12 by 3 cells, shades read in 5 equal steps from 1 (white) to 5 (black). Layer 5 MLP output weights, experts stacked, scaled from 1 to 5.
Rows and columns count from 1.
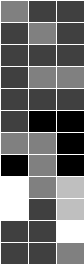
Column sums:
41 44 42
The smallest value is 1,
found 3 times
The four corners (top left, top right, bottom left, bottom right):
3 4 4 3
